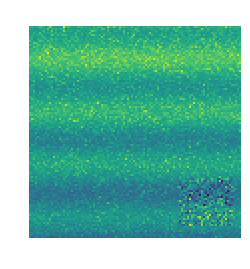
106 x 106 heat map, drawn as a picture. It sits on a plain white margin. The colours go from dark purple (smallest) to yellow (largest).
Stripes: horizontal, repeating 4 times. Odd patch: rougher, in the bottom right. Roughest part: bottom right. Slope: up to the top.
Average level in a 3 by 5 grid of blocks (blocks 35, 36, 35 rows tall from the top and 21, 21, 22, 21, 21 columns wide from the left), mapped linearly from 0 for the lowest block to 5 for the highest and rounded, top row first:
55555 | 33333 | 00000
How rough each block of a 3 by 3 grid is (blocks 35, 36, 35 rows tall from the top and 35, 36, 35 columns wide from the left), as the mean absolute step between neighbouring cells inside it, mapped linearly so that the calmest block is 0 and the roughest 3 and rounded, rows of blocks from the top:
000
000
003
